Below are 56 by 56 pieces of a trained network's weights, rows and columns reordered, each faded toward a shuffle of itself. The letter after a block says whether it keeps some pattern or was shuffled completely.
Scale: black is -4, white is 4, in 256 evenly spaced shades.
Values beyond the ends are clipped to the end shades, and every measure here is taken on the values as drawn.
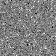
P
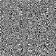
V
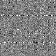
V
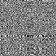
V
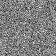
P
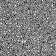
P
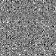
V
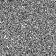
P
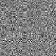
V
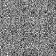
V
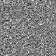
V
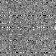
V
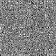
V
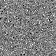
P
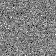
P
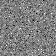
P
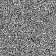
P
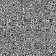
V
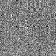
V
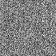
V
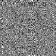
V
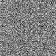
V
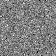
P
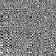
V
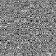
V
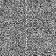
V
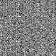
V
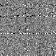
V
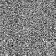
V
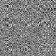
V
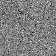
P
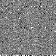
V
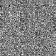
V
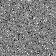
P
